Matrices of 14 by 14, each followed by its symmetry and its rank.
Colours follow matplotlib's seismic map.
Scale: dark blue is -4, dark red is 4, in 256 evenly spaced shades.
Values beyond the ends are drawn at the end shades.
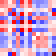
symmetric, rank three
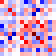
symmetric, rank three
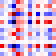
neither, rank two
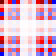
symmetric, rank one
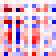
neither, rank two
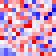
neither, full rank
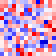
neither, full rank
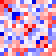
symmetric, full rank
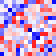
symmetric, full rank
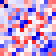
symmetric, full rank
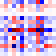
neither, rank two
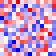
neither, full rank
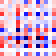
neither, rank two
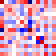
symmetric, rank three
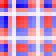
symmetric, rank one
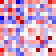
symmetric, rank three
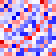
symmetric, full rank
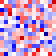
neither, full rank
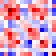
symmetric, rank three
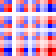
symmetric, rank one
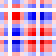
symmetric, rank one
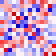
symmetric, full rank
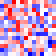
neither, full rank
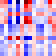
neither, rank two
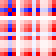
symmetric, rank one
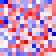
neither, full rank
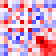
symmetric, rank three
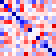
symmetric, full rank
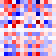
neither, rank two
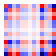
symmetric, rank one
